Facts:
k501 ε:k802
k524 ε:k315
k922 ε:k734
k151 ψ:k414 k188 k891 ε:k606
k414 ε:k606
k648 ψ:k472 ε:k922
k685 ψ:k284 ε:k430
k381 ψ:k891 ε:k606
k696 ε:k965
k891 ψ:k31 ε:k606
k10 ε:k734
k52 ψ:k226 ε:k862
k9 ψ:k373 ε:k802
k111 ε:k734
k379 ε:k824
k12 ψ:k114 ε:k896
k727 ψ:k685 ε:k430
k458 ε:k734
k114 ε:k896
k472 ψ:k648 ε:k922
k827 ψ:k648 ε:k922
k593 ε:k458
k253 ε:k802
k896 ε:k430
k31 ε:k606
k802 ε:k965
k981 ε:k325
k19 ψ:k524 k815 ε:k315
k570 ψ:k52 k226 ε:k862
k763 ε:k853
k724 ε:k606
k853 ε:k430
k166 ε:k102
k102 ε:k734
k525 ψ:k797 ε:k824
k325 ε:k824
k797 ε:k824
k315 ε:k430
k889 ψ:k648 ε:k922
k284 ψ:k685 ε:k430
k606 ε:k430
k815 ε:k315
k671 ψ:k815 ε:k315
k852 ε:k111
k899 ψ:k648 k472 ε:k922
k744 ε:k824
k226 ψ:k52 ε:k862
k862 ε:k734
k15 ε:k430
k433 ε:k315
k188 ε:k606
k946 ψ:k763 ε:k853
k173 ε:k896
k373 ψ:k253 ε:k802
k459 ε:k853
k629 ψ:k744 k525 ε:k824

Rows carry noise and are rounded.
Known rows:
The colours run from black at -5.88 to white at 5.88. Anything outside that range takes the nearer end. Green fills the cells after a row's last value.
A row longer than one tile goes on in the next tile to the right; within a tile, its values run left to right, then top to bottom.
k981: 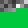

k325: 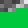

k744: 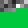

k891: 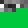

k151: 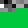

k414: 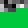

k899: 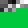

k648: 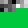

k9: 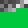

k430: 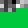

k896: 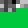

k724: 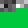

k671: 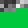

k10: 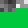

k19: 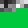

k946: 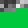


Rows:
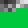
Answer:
k570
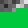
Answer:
k373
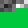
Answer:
k797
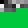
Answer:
k381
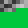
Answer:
k253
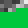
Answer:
k965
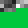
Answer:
k284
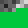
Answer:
k525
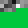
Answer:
k685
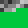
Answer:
k629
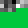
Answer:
k606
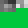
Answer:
k922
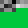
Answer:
k815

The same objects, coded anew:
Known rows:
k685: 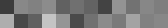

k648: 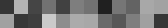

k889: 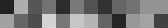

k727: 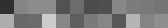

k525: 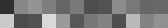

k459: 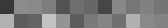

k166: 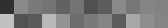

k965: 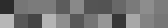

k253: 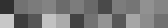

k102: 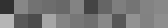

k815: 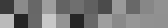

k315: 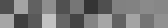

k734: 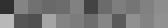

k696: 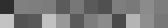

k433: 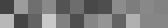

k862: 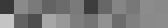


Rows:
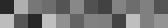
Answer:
k824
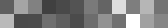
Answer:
k891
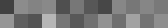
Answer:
k430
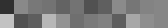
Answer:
k10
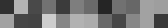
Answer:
k472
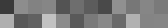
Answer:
k15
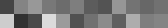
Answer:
k797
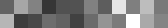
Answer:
k31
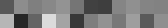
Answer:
k524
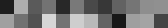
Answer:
k899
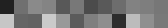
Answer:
k9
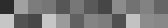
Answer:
k379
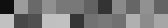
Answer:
k744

